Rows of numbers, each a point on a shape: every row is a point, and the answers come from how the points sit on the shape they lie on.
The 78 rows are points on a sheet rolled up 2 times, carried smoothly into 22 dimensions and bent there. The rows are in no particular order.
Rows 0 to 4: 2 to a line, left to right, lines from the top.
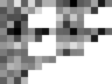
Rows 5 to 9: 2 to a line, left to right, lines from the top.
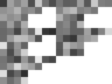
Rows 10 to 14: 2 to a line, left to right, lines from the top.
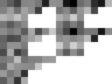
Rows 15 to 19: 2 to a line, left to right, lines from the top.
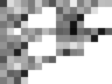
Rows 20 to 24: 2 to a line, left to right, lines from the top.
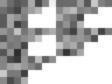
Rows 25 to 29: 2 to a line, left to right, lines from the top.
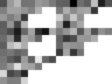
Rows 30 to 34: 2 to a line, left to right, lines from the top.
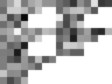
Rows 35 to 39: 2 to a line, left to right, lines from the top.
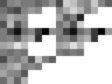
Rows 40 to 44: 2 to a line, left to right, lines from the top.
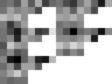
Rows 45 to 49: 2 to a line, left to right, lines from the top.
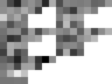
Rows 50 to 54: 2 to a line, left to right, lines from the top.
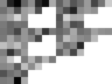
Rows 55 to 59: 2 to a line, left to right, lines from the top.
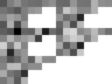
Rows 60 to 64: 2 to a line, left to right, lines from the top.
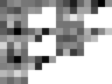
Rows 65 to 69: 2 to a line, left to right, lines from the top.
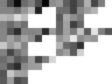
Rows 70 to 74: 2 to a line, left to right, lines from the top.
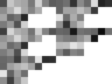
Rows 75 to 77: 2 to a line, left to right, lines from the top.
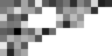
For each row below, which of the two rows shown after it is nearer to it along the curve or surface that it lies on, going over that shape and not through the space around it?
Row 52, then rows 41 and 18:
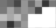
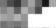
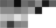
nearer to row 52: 41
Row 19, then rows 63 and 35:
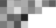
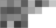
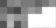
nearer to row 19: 63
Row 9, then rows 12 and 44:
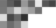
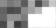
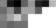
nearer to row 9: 44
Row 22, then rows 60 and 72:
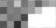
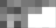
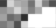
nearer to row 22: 60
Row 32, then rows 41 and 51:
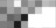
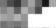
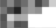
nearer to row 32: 51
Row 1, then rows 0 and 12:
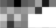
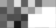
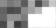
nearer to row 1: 12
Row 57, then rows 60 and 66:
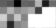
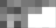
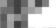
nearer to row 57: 66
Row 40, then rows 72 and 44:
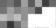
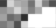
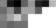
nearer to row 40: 44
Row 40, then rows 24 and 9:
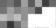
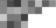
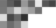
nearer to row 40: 24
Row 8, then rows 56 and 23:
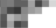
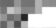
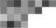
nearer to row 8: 56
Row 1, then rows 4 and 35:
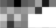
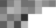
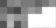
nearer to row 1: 4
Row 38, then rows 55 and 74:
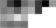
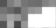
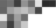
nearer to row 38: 74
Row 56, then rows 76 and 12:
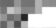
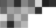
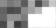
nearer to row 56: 12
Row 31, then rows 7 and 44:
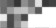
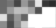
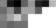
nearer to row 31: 7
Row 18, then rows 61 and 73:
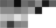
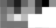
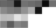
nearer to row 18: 73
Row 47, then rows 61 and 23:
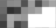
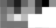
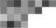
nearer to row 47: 61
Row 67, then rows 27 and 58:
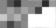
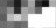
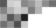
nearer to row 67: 27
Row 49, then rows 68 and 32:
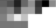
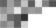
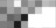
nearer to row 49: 68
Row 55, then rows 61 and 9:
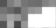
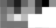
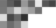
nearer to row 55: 61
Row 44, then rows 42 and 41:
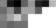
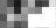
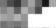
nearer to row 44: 42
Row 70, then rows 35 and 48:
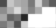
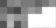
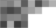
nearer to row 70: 48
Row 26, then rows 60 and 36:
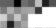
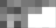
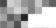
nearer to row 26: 36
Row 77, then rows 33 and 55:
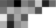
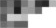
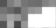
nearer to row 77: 33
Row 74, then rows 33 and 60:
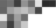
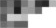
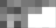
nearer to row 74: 33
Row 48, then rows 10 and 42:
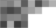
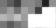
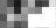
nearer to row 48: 42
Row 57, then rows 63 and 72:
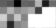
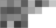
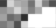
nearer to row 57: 72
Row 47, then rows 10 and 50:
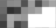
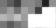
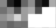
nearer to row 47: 50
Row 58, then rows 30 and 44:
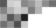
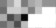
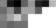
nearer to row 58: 30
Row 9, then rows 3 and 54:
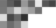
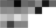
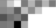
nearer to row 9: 3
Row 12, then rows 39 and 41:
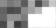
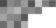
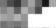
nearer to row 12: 39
